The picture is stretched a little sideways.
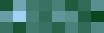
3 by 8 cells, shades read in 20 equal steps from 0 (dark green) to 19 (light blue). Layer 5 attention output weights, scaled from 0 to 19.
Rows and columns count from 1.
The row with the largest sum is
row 2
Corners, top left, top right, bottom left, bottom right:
2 10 6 9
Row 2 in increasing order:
0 3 5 8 10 11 12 19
